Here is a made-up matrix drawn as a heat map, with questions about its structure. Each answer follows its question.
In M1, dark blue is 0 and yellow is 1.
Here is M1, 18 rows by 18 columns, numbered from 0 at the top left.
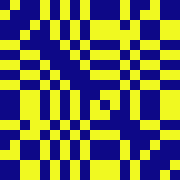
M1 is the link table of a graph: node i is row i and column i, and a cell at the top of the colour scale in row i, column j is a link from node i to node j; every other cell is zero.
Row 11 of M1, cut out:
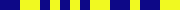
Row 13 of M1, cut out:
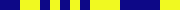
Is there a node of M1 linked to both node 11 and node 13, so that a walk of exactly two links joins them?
yes
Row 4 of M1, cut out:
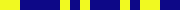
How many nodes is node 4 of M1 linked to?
7
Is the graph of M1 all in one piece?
yes
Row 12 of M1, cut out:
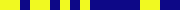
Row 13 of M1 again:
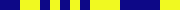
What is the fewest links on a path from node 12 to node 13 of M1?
2
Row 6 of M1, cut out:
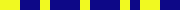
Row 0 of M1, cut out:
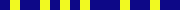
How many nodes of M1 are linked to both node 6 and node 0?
5
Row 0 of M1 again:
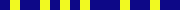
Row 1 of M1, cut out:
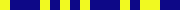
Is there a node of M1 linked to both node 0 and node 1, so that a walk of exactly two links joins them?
yes
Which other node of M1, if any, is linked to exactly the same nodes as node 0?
node 14
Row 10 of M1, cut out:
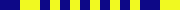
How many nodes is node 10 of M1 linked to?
9
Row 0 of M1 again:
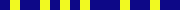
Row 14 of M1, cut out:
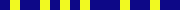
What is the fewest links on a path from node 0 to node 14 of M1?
2
